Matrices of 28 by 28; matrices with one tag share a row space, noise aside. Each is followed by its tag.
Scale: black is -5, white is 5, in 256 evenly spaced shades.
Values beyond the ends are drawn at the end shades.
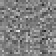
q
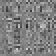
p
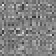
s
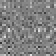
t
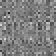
t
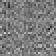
t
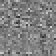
q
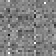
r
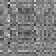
r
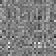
t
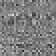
s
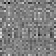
t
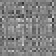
s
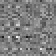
q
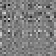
t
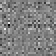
t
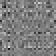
t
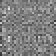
t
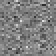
q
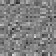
q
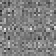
t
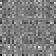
t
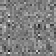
t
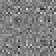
p
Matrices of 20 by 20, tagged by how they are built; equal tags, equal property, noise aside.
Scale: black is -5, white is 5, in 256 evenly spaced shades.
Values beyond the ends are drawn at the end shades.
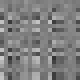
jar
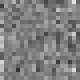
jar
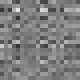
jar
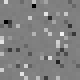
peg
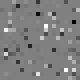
peg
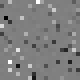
peg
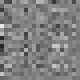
jar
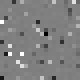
peg
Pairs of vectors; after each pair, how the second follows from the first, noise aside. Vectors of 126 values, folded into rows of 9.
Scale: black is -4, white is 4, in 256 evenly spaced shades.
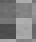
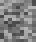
shuffled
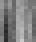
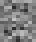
shuffled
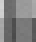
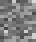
shuffled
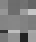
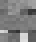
negated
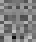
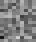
shuffled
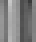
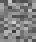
shuffled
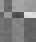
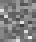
shuffled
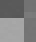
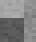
negated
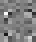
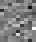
shuffled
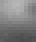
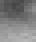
negated
